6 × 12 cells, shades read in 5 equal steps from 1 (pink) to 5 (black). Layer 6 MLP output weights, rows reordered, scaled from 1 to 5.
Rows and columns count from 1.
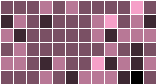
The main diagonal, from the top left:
3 2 3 3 2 4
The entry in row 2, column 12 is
4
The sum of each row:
32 34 33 35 32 36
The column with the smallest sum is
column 8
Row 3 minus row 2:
-2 2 0 -1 0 0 0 0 3 -1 0 -2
